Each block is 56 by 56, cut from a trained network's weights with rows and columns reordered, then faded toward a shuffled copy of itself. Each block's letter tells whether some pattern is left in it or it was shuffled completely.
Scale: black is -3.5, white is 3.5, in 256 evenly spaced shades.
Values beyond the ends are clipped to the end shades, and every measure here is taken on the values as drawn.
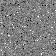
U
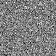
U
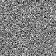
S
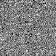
S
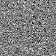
S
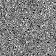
U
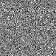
S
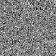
S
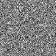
S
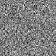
S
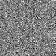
S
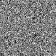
S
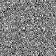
S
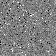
U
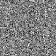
S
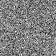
U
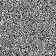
U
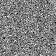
U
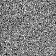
U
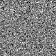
S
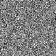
S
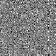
S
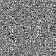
S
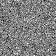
U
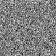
S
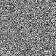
S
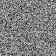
U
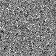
U
